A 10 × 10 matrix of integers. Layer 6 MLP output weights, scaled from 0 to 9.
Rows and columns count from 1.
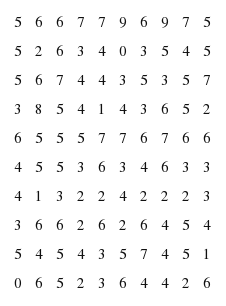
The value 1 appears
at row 4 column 5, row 7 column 2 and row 9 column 10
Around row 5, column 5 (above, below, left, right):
1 6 5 7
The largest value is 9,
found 2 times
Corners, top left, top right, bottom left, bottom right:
5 5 0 6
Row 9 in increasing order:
1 3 4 4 4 5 5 5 5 7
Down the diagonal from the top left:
5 2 7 4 7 3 2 4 5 6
